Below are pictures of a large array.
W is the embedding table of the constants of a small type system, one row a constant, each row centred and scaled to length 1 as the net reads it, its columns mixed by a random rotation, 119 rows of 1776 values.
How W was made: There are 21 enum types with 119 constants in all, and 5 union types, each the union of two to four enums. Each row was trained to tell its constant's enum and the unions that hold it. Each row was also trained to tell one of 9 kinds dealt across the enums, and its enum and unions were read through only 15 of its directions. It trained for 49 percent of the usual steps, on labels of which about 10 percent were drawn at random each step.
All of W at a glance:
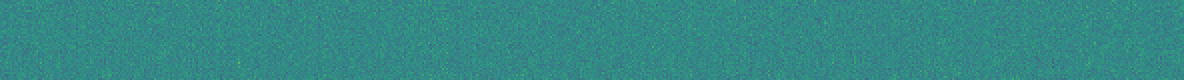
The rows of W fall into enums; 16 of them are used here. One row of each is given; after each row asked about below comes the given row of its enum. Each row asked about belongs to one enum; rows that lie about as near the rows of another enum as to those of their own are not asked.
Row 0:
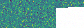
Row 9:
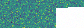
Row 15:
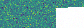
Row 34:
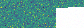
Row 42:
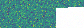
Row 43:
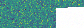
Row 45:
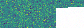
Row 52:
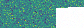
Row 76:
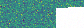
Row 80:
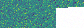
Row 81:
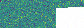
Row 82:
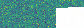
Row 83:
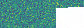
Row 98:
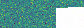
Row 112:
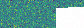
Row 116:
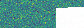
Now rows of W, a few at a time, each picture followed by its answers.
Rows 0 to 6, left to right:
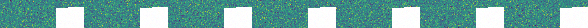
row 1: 76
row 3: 112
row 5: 76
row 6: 34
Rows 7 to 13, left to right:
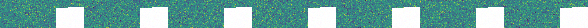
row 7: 45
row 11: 52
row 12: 42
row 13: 76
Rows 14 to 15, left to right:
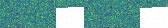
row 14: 9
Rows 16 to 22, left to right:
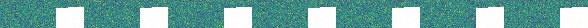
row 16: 34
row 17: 116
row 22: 42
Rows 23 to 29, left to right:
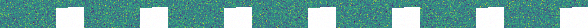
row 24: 9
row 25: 15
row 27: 0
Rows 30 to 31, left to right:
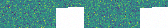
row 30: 45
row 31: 116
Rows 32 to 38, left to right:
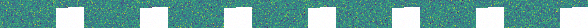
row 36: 45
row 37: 42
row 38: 43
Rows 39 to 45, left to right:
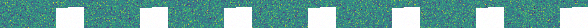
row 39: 83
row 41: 80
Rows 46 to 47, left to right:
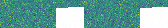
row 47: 42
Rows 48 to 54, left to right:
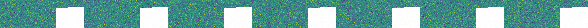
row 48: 43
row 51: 116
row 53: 34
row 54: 52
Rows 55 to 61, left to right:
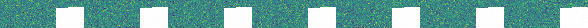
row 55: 112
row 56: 42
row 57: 112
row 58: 76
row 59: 83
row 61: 76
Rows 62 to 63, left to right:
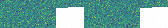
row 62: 116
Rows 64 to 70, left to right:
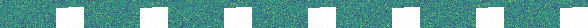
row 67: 45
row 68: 43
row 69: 81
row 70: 116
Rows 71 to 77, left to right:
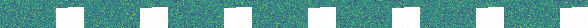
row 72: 9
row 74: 83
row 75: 98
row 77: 80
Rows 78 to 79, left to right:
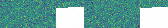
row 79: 15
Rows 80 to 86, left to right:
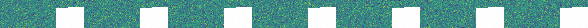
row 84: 42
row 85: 15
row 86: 0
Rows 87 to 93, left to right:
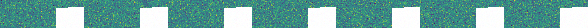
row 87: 9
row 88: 52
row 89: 34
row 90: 34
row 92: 98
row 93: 9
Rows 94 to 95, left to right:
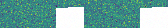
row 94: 0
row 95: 83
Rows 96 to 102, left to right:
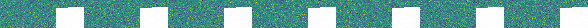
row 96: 34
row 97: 45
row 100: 0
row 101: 15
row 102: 112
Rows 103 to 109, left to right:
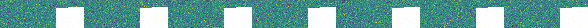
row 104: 83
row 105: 45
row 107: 76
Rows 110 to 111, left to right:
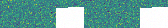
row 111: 15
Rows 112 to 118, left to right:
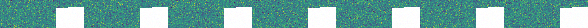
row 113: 112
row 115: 15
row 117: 80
